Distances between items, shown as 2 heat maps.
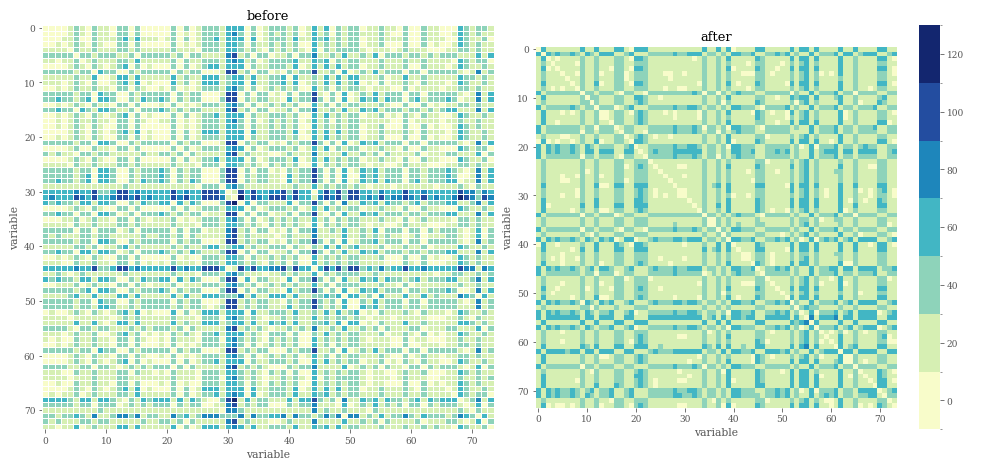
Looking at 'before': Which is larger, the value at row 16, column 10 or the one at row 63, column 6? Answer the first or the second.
the second
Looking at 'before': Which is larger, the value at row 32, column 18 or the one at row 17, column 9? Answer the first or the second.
the first
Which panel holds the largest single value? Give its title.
before
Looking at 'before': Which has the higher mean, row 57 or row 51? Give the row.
51
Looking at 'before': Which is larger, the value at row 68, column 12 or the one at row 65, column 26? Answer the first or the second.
the second
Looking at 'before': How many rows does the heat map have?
74
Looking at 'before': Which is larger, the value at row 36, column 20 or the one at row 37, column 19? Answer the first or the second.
the second
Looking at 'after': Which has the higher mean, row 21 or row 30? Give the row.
21
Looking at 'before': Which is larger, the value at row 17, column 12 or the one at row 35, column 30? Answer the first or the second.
the second
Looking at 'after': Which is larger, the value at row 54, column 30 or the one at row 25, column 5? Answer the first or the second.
the first
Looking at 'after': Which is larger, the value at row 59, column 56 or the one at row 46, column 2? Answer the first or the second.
the second
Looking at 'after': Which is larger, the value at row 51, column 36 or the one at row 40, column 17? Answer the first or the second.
the second
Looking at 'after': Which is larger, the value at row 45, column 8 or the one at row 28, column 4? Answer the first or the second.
the first
